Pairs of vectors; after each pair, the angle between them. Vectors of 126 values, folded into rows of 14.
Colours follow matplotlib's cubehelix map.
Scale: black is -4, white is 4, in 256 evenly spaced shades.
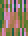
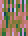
nearly opposite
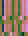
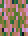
partly aligned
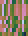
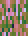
orthogonal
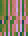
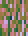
partly opposed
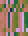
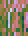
nearly opposite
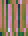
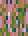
partly aligned
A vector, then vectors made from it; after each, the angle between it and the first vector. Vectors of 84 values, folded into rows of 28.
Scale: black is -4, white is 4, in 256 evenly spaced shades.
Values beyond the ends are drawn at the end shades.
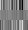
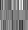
nearly opposite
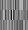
partly opposed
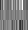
nearly opposite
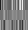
nearly opposite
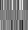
nearly opposite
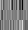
nearly parallel
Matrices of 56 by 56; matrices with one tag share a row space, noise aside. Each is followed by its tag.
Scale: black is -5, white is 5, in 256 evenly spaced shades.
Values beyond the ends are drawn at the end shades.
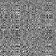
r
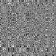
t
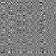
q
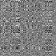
r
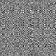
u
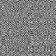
u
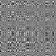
t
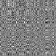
t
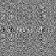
q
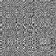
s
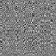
s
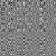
q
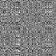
r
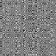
s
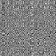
u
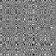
s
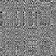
s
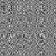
q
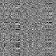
r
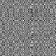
u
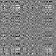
r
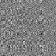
q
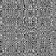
s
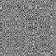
s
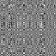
q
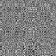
s
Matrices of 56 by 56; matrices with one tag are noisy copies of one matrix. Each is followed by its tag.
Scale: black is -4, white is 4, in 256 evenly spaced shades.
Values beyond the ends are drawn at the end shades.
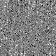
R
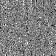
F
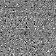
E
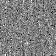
F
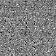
E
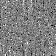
F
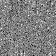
R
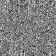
R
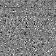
E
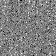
R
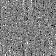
F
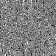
F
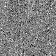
R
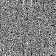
F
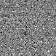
E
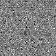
E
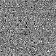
E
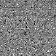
E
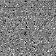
E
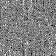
F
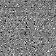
E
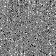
R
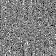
F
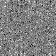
R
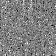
F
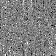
F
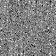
R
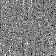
F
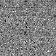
E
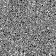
R
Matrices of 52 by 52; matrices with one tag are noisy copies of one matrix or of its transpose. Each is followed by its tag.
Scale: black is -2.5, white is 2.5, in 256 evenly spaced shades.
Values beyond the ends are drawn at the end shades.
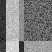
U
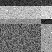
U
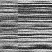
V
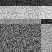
U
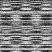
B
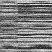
V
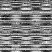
B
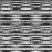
B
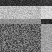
U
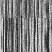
V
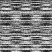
B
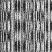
B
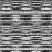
B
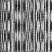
B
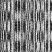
B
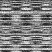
B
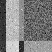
U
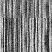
V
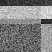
U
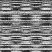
B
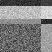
U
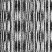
B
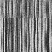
V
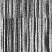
V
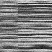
V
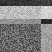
U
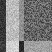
U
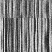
V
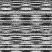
B
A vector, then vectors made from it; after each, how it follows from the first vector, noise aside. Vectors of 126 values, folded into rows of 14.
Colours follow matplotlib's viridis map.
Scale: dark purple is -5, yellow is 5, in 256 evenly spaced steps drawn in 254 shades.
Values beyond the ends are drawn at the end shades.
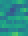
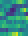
scaled up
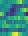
scaled up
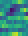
scaled up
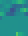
partly zeroed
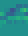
partly zeroed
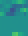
partly zeroed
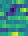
scaled up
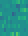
partly zeroed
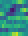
scaled up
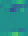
partly zeroed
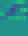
partly zeroed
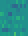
partly zeroed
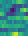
scaled up
